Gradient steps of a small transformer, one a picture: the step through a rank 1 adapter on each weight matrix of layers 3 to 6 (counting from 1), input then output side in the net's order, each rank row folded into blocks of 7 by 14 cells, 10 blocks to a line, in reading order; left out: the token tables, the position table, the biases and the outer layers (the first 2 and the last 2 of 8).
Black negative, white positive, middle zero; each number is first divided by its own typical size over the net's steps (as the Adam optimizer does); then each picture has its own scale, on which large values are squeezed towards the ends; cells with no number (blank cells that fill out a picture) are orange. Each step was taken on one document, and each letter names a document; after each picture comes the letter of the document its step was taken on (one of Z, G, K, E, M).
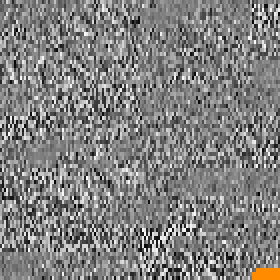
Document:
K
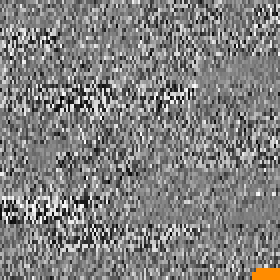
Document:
K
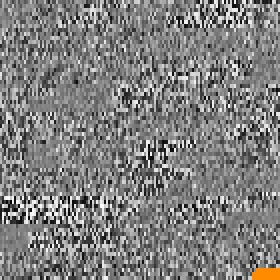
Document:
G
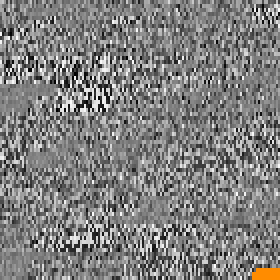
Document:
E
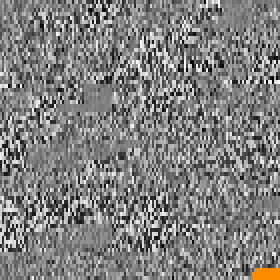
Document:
K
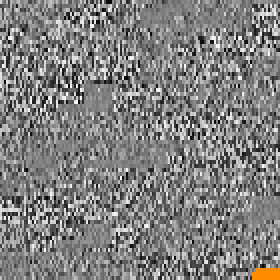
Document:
E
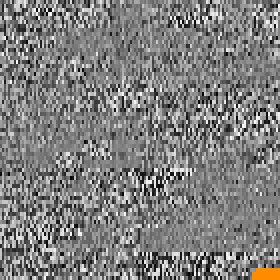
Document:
G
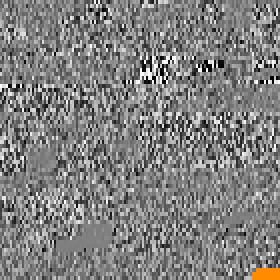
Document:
K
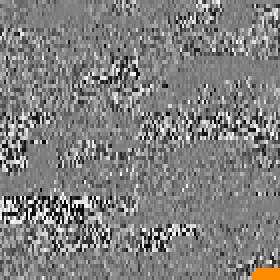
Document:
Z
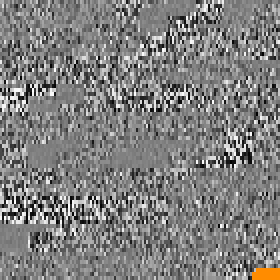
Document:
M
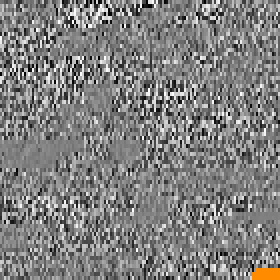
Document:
M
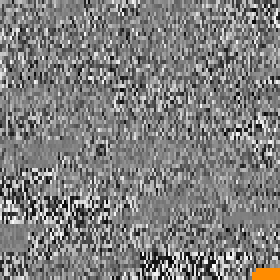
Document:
E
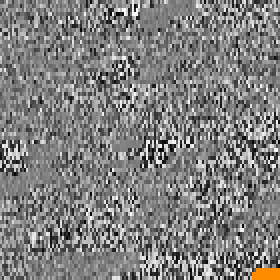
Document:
M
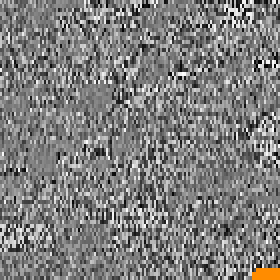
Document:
M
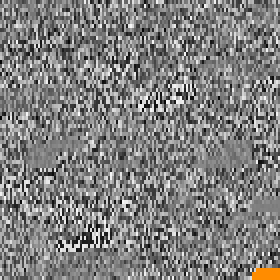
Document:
M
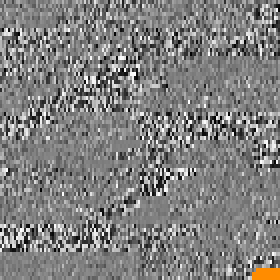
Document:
Z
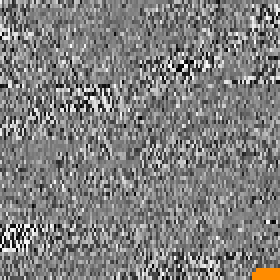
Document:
K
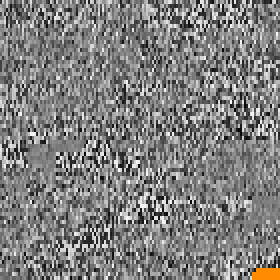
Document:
G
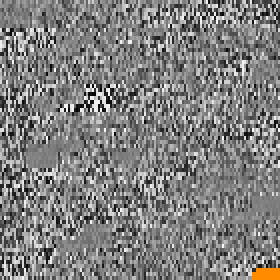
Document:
G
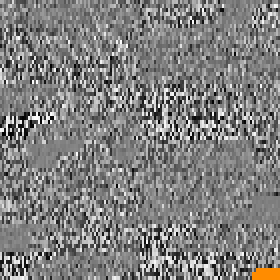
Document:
E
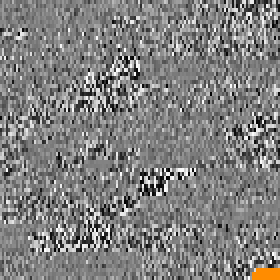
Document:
Z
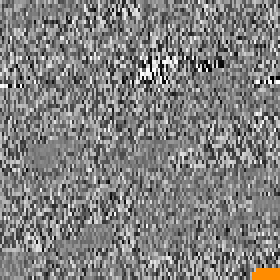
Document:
E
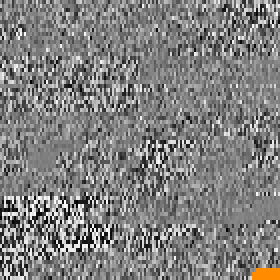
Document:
K
